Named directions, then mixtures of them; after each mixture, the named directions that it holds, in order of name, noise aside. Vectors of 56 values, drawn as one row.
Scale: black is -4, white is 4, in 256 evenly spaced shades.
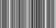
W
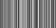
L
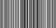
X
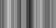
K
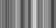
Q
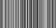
L, X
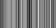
K, L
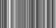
K, W, X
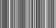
Q, W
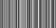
L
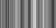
Q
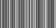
Q, W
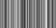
Q, W, X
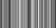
L, Q, W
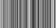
L, Q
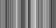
Q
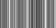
W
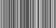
L, W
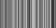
L, Q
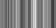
Q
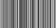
L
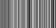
L, Q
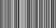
L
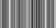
W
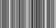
W
